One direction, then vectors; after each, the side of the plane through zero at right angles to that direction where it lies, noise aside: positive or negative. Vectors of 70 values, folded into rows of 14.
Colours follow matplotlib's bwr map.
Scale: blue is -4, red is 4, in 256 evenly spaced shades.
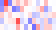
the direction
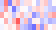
positive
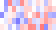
negative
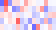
positive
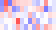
positive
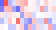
positive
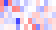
negative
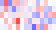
positive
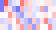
positive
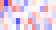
negative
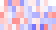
positive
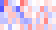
positive
